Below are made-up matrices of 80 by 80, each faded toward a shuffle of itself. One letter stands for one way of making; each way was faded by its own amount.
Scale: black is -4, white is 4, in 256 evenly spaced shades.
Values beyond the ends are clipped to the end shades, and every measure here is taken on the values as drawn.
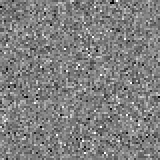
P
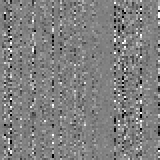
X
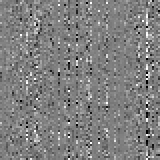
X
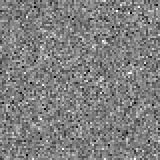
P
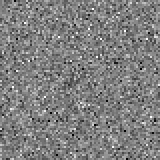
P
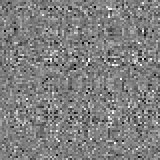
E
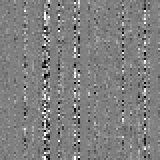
X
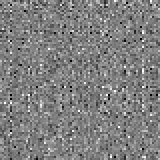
E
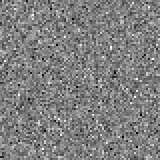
P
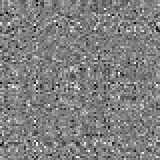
E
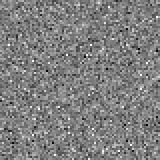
P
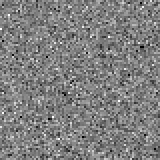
P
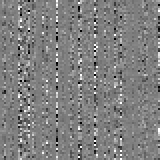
X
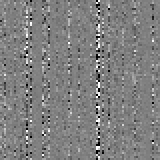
X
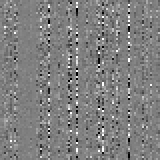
X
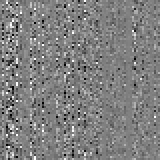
X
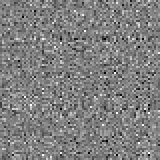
E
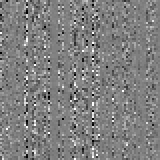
X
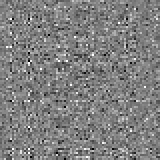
E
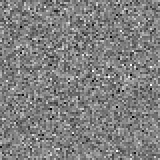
P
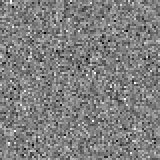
P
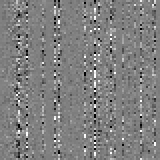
X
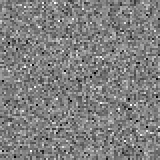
P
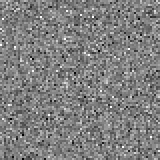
P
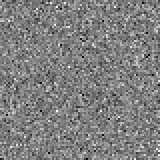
P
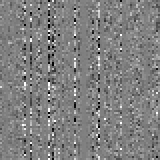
X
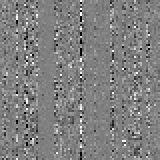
X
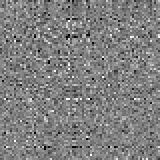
E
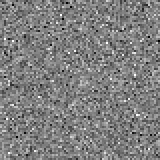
P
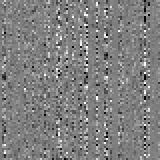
X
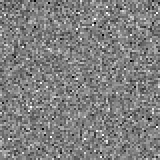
P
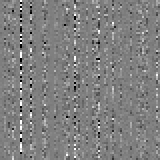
X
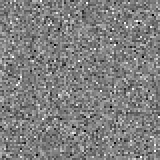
P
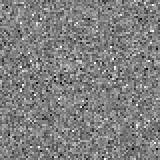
P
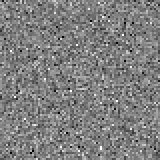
P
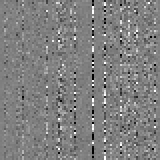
X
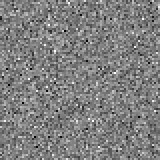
P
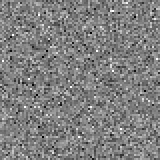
P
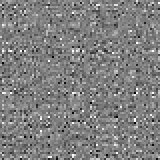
E
